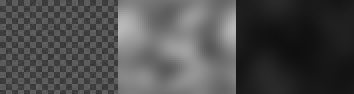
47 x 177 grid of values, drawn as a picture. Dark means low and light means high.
It is made of 1 by 3 panels. Panel 1,1: low, checkered. Panel 1,2: middling, smooth. Panel 1,3: very low, smooth, faint in contrast.
